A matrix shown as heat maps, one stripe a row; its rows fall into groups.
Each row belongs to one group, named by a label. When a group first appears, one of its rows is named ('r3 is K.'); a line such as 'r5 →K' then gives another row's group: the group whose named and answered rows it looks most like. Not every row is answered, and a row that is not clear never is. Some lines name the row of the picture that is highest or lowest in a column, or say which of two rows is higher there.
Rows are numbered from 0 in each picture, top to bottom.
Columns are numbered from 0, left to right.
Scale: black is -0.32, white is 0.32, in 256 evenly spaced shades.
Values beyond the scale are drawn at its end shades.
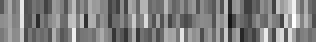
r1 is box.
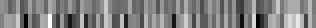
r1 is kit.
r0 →kit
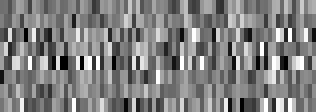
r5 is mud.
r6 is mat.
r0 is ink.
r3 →mat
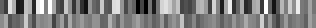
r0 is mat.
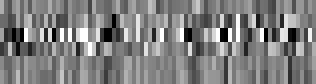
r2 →mat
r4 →mat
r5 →mat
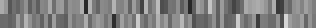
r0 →box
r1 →ink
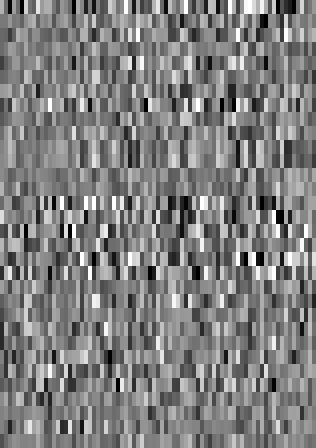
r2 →ink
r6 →box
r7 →mud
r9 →box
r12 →ink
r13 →kit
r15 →box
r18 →ink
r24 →mud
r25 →mat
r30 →kit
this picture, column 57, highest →0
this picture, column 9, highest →0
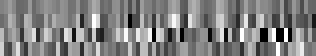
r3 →kit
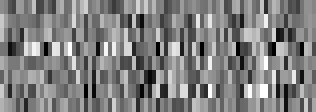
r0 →mat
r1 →box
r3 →kit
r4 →box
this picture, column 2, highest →7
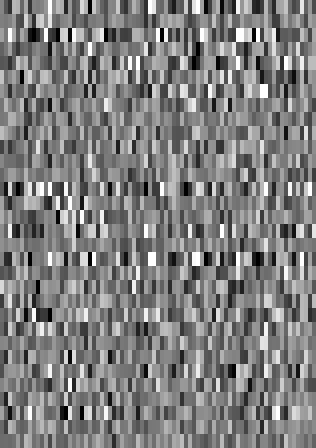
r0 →mud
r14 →kit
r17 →box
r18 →mud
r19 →ink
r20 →box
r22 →mat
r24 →box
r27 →mat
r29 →kit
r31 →ink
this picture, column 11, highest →2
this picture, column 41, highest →2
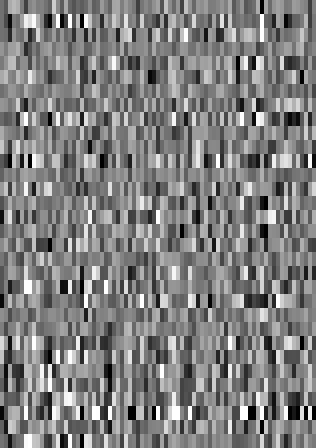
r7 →kit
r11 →mud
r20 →kit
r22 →box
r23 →mat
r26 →mat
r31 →kit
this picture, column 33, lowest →29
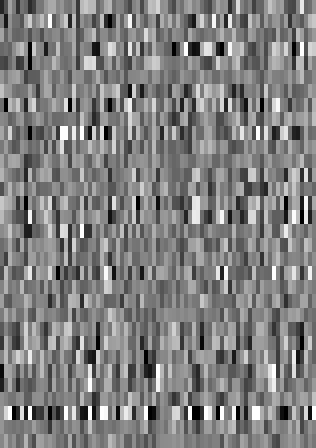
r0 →mud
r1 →mat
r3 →ink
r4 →mud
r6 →box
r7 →mat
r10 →box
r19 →kit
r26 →mud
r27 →mud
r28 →ink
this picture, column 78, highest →29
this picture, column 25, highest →29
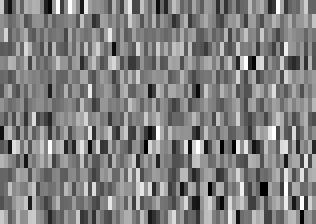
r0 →kit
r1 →ink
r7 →ink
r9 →mud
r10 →mud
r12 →ink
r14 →ink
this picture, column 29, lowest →9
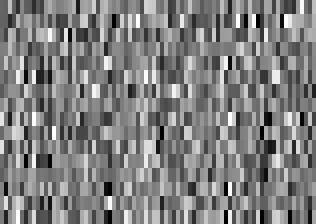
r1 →ink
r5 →mat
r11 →mat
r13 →mat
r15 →mat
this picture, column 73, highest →9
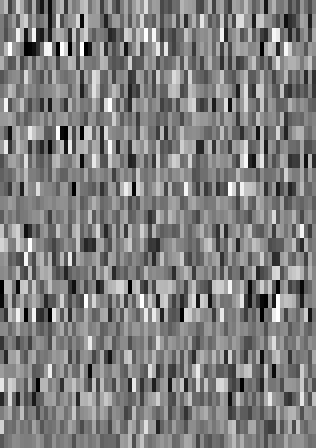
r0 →mat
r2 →mat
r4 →kit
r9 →kit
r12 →ink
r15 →mud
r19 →kit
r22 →mat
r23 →mat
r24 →mud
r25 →mat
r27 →box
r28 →mud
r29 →box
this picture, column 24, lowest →20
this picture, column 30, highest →20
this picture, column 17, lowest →3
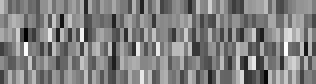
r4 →ink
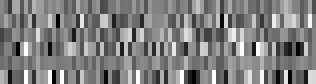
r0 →mud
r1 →kit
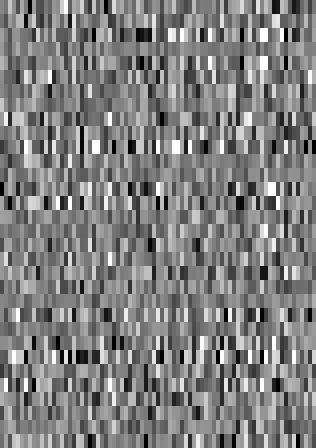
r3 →kit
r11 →kit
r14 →kit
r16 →box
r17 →mud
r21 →ink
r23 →ink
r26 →mud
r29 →mud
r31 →mud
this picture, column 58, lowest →31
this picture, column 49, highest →31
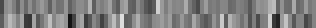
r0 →mud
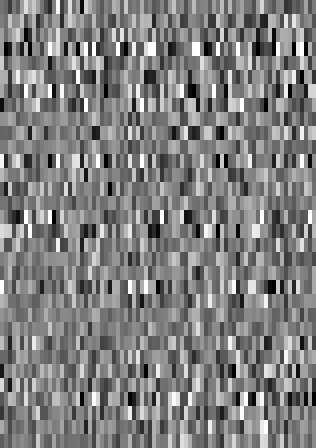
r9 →ink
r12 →box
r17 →kit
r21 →box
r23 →mud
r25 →ink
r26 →mud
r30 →box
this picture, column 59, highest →3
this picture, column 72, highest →24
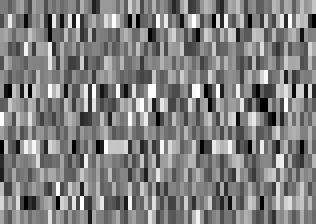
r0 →ink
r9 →kit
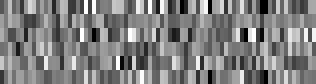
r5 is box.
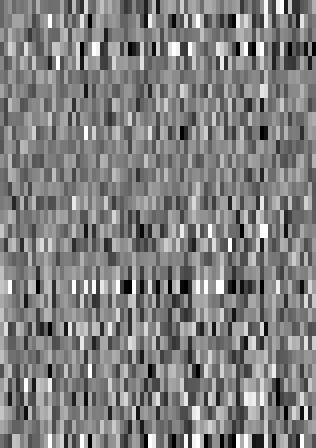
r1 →mud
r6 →box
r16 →box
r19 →box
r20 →box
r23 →mat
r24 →ink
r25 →box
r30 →box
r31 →mud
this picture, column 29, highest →20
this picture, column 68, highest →26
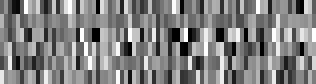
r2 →ink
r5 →box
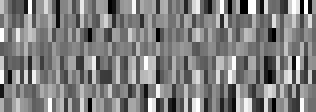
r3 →ink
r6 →mud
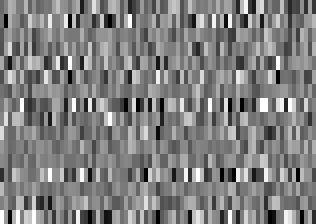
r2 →mud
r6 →mud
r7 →box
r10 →ink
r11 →box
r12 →mud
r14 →mat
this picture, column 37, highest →12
